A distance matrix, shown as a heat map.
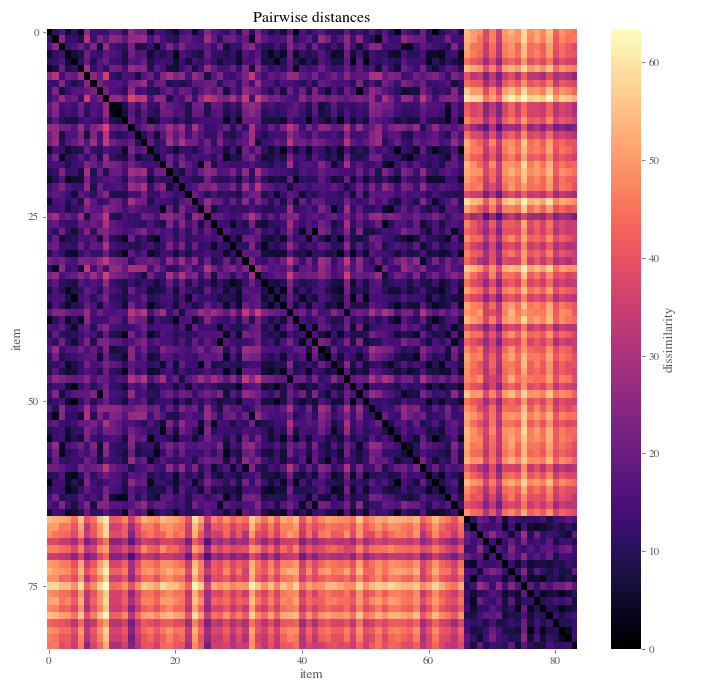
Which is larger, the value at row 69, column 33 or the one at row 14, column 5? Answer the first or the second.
the first
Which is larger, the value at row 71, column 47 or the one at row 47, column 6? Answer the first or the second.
the first
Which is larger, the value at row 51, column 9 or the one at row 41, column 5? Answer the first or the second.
the first
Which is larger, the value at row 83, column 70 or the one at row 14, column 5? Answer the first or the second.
the second
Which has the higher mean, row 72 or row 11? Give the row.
72
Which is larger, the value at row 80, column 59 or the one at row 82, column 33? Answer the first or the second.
the second
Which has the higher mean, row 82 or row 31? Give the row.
82
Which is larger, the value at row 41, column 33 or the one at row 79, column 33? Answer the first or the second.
the second
